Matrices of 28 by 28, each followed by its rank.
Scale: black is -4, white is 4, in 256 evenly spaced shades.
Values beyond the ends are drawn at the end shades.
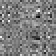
five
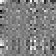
three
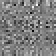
five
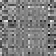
three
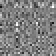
five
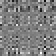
three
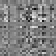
three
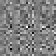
three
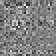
five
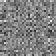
five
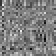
five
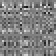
three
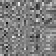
five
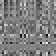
three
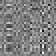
three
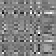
three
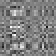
three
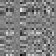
three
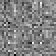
five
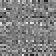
five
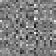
five
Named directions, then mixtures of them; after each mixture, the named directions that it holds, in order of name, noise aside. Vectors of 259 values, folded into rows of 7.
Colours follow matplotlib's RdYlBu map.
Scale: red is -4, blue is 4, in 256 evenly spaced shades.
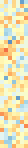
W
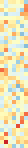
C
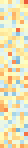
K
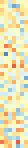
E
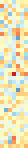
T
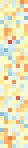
W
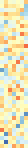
C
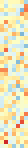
C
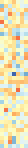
T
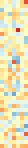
K, T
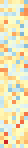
C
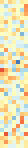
C, K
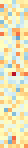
T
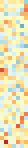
C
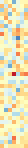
T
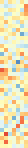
C, K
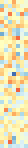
T
